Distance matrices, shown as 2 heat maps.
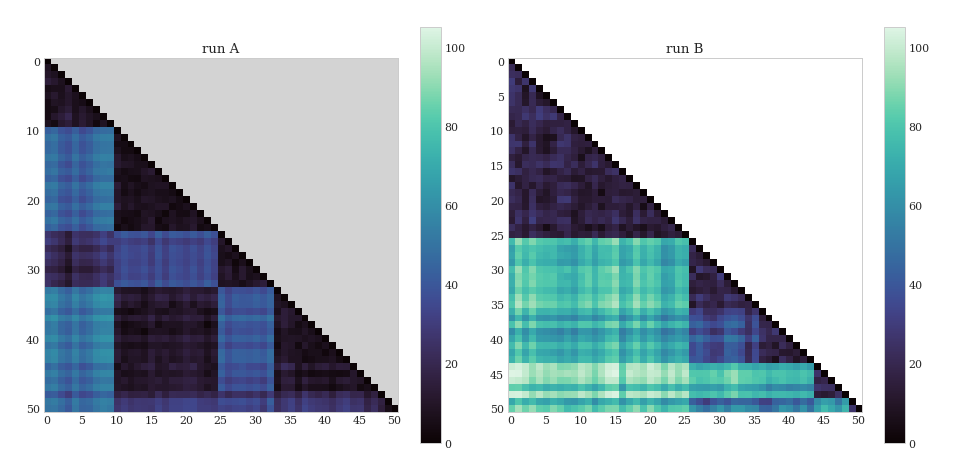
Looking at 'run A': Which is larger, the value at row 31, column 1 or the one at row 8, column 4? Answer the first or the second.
the first
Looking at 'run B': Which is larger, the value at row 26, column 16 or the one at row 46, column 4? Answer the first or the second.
the second
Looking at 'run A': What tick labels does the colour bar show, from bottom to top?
0, 20, 40, 60, 80, 100
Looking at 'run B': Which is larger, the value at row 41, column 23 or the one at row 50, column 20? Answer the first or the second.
the second
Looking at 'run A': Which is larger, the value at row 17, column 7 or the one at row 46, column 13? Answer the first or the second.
the first
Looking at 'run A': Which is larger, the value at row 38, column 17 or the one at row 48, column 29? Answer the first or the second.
the second
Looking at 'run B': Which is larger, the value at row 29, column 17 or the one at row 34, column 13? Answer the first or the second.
the second
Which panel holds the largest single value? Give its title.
run B
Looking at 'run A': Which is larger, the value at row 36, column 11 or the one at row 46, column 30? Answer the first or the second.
the second
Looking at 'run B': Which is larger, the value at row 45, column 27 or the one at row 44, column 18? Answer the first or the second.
the second
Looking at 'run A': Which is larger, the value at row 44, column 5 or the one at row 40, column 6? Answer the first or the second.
the second
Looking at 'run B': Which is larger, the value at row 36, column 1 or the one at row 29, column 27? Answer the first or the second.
the first
